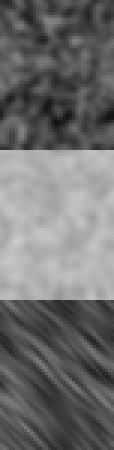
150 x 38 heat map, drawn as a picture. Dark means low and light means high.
The table splits into 3 rows of 1 panel. Panel 1,1: low, blotchy. Panel 2,1: high, blotchy, faint in contrast. Panel 3,1: low, slanting down to the right.
